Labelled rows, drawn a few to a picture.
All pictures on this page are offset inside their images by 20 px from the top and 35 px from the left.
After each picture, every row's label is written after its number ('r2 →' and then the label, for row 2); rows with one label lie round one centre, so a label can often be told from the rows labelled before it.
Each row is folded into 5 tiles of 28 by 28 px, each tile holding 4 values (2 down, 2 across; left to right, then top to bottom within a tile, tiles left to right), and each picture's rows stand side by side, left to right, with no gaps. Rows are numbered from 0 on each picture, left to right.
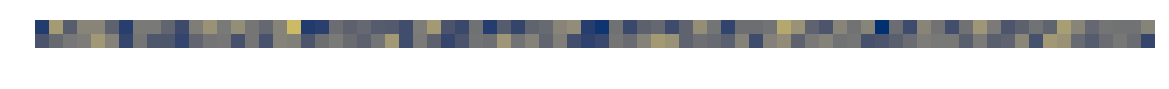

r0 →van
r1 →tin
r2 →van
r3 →van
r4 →van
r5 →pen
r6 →van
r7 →pen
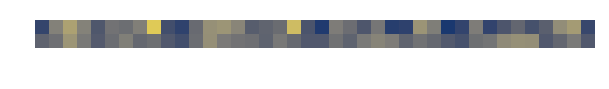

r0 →tin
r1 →tin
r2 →van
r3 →van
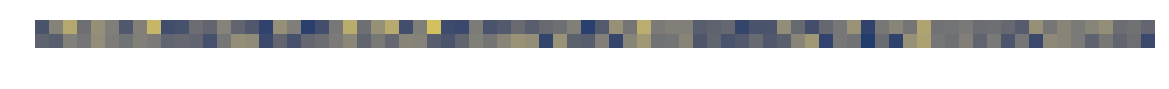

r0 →tin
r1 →van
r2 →tin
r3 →van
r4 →pen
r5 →van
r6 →pen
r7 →pen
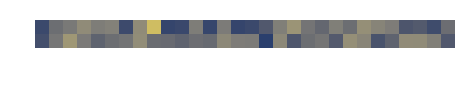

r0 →tin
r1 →van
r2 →pen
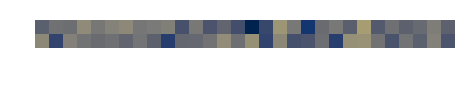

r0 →pen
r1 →van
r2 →pen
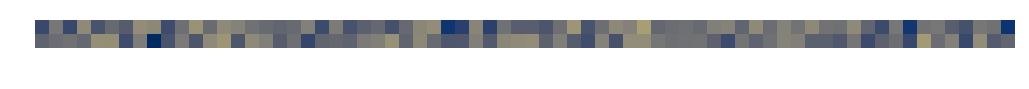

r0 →van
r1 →pen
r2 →van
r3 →van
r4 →pen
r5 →pen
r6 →van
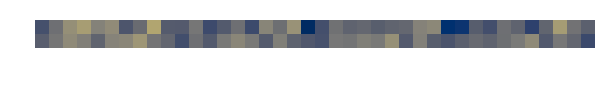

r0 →tin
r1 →van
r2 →van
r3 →van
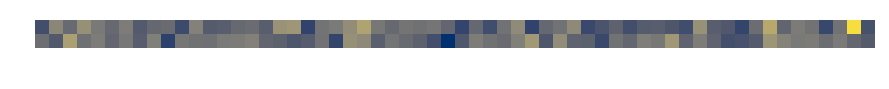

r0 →pen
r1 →van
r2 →pen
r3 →van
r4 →van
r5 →tin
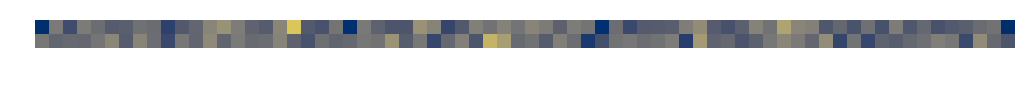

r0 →van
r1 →tin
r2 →van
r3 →pen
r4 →van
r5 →pen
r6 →van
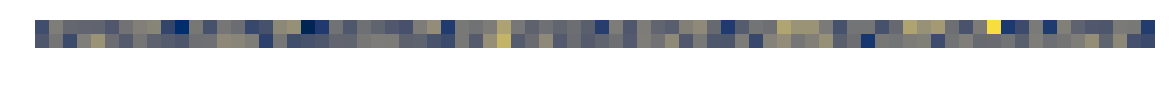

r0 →van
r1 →van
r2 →van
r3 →pen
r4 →van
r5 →pen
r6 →tin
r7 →van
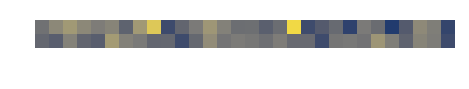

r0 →tin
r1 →tin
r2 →van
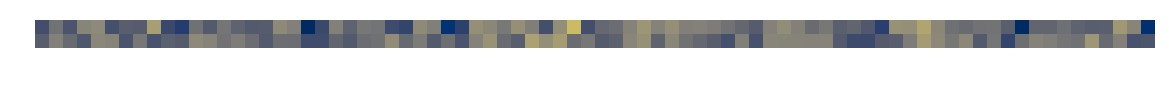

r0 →van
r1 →van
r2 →van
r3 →tin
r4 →pen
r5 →pen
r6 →pen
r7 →van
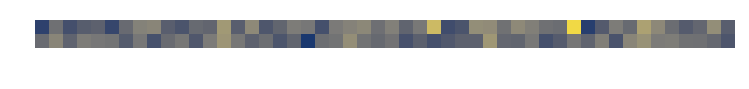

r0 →van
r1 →pen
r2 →tin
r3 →tin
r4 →pen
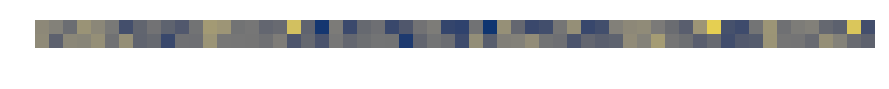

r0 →pen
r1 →tin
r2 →van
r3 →van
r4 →tin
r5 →tin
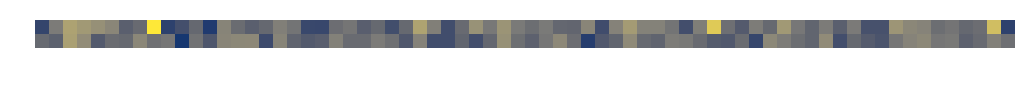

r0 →tin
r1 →van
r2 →van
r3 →pen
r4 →tin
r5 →pen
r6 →tin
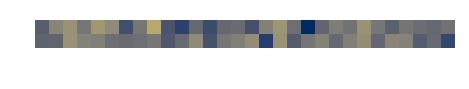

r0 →tin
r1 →van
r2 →pen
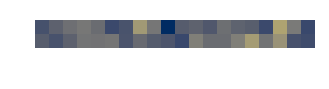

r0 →van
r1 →van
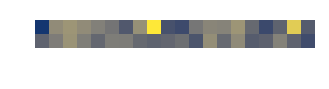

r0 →tin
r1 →tin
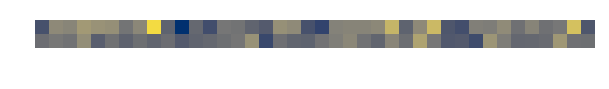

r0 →tin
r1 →van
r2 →tin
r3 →tin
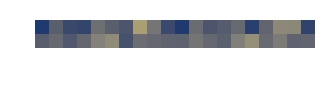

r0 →van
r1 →van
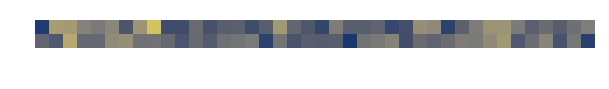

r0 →tin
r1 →van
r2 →van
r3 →pen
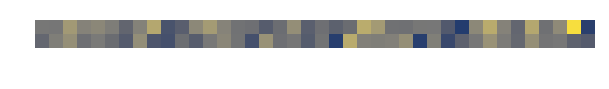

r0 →tin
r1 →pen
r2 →pen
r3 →tin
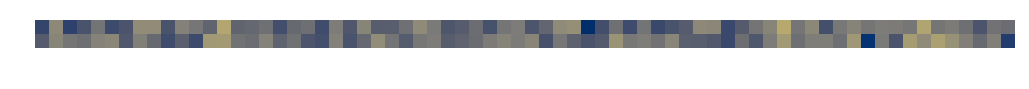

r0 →van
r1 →pen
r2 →van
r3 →van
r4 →van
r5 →pen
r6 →pen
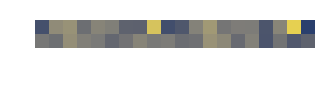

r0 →tin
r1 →tin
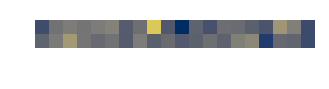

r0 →tin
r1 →van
